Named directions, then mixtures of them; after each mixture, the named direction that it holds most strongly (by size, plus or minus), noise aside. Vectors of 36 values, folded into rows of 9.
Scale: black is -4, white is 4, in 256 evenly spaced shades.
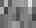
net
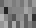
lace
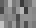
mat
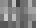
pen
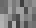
mat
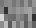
lace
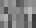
lace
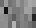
lace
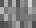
pen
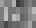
pen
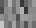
mat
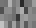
mat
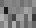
lace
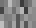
mat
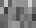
net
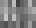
pen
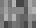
pen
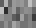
net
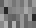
lace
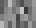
mat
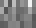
net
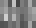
pen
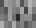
mat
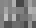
pen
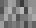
mat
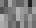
net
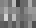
pen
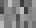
mat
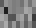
lace
